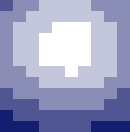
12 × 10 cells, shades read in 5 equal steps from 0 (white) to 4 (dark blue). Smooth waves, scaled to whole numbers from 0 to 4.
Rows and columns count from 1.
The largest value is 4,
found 7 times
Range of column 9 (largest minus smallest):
3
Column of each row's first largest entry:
1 1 1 1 1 1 1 1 1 1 1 1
